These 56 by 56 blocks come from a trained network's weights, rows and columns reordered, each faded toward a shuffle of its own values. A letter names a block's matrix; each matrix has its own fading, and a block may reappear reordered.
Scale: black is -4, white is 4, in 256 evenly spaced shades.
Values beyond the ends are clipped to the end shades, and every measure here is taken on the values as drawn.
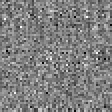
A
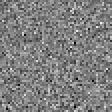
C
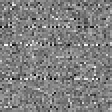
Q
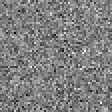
C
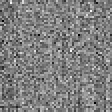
A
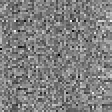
A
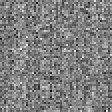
A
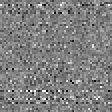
Q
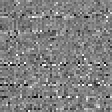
Q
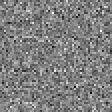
C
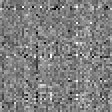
A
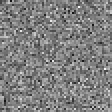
C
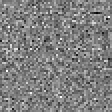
C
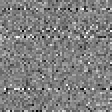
Q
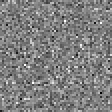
C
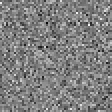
C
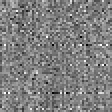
A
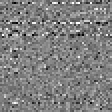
Q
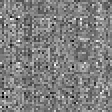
A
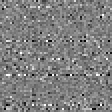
Q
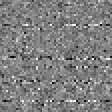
Q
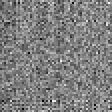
A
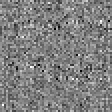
A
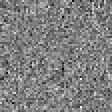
C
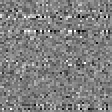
Q
